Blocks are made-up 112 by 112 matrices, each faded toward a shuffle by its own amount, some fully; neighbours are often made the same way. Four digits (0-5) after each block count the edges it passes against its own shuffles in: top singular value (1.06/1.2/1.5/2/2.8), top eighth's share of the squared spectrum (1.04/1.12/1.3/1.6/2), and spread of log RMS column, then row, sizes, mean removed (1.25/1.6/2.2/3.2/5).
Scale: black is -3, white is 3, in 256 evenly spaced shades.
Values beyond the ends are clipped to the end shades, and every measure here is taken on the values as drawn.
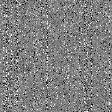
1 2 3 0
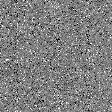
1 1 2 0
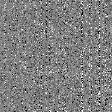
2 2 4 0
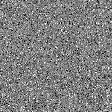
3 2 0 0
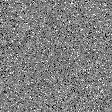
0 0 0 0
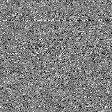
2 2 0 3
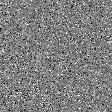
0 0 0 1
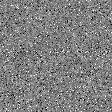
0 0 0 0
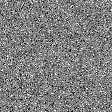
1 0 0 0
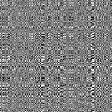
5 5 4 4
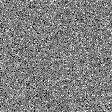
2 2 0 0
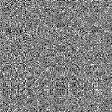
4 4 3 3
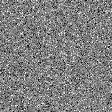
3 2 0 0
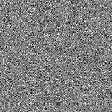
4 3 1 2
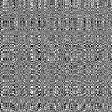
5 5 4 4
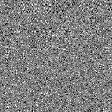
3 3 1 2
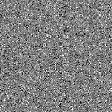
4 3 2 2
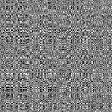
5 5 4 4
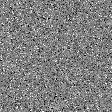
1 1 0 0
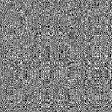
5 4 3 3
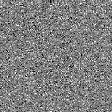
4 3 1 2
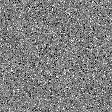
0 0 0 0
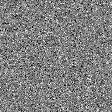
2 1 0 0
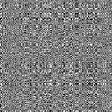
5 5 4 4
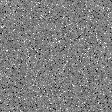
0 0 0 0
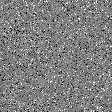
0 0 0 0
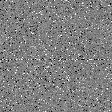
2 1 0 1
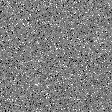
0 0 0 0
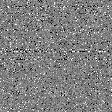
3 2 0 2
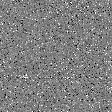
1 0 0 0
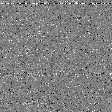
3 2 0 2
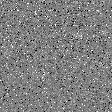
2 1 0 1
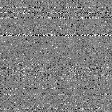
4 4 1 4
